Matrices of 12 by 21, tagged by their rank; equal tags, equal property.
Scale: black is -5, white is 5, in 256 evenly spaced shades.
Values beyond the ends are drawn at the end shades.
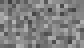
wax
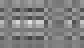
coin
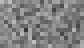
wax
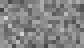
wax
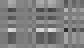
coin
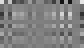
coin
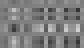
coin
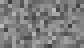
wax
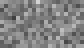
wax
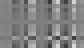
coin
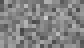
wax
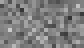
wax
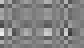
coin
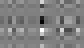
coin
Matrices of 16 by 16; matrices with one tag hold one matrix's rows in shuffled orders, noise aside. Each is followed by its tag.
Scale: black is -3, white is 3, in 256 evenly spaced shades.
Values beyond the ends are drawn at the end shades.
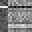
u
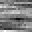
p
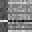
u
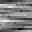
p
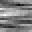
p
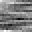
p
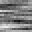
p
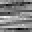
p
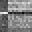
u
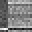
u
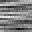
p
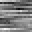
p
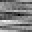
p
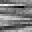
p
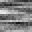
p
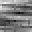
p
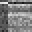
u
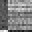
u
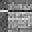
u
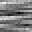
p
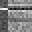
u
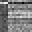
u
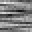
p
